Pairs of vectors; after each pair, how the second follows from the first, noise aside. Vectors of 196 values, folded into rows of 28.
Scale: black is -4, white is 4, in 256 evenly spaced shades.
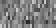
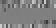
partly zeroed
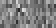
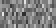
shuffled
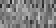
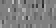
partly zeroed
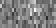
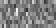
shuffled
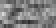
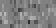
partly zeroed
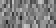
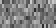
shuffled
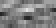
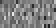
shuffled
